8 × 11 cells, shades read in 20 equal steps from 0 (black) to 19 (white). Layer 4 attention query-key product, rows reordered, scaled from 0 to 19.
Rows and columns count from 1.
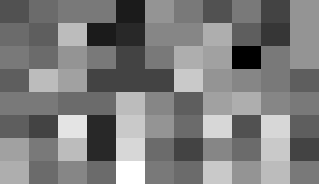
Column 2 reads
8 7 8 14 9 5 9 8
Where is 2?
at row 1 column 5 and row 2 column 4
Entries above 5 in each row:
9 8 9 8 11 9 8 11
